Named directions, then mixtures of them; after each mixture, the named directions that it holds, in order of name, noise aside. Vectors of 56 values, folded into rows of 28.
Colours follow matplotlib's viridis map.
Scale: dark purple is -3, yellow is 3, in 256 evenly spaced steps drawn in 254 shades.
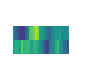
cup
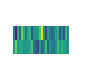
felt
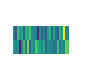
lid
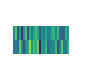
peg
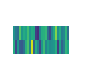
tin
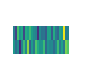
lid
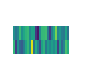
tin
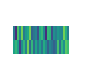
felt, lid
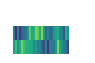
cup, felt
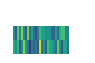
peg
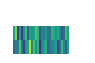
peg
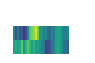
cup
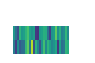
tin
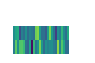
tin
